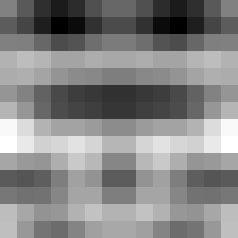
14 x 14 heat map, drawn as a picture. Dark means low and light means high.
Stripes running across repeat 3 times from top to bottom. No lone cell stands out from its neighbours. It is mirror symmetric from left to right.
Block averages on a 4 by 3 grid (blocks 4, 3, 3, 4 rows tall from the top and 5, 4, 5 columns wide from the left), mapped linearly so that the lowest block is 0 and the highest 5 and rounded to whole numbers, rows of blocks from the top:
111 | 202 | 545 | 232
